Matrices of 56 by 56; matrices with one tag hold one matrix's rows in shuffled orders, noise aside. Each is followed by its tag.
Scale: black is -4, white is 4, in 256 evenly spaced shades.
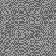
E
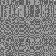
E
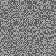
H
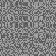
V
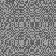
E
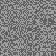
H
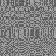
E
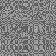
V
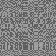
V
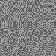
H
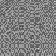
E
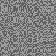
H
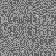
H
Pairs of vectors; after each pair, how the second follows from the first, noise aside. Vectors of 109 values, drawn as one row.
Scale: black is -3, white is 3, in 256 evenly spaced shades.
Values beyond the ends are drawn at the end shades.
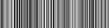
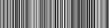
reversed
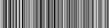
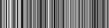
sign-scrambled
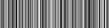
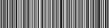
sign-scrambled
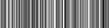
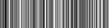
reversed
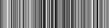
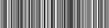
sign-scrambled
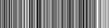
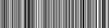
sign-scrambled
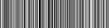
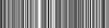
sign-scrambled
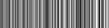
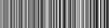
negated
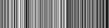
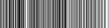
negated
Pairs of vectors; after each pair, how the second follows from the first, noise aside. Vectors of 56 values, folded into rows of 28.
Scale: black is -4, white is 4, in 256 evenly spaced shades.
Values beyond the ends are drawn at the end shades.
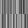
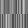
sign-scrambled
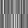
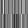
sign-scrambled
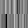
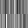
sign-scrambled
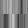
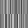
sign-scrambled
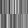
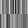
negated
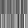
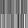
copied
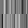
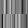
copied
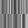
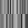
negated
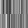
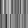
negated
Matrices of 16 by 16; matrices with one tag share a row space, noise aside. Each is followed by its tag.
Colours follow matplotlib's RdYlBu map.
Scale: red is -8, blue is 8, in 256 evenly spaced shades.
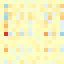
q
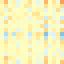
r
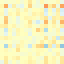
r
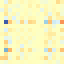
q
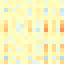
r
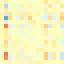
q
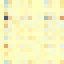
q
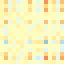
r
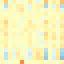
r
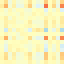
r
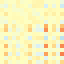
r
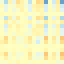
r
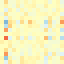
q
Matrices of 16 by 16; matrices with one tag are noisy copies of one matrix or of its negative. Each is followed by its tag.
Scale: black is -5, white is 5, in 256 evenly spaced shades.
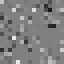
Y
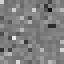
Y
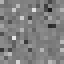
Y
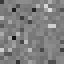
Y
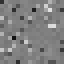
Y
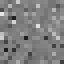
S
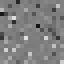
S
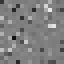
Y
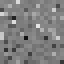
S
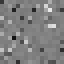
Y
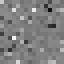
Y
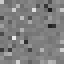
Y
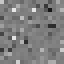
Y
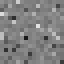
S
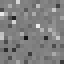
S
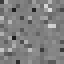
Y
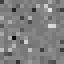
Y
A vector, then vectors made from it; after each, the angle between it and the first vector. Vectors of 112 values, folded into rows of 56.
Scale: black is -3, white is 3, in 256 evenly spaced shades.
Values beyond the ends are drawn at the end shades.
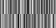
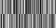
orthogonal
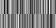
partly opposed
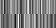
nearly opposite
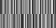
partly opposed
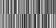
partly aligned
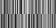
partly opposed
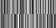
nearly opposite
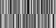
nearly parallel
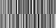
partly aligned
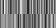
nearly parallel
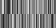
partly opposed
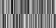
orthogonal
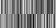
orthogonal
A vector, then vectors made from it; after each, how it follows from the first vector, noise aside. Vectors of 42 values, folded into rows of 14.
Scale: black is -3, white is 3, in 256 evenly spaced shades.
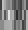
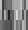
negated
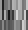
negated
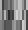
negated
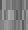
shrunk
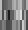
negated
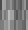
shrunk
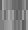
shrunk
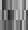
negated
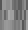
shrunk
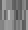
shrunk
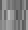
shrunk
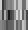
negated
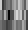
negated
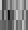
negated
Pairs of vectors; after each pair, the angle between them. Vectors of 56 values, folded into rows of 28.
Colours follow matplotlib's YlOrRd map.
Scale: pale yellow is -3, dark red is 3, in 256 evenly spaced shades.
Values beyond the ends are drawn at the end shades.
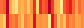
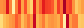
partly aligned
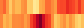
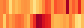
nearly parallel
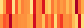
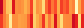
nearly opposite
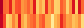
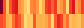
partly aligned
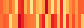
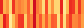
partly aligned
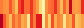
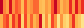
partly aligned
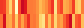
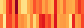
nearly opposite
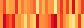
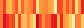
nearly parallel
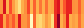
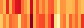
nearly opposite
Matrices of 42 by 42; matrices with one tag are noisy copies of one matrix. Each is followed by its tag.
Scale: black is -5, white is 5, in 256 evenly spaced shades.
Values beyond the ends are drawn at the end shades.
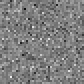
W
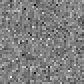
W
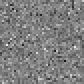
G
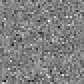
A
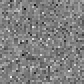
W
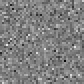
G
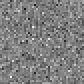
W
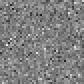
G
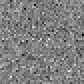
W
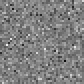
G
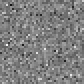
G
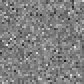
G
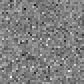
W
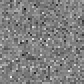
W
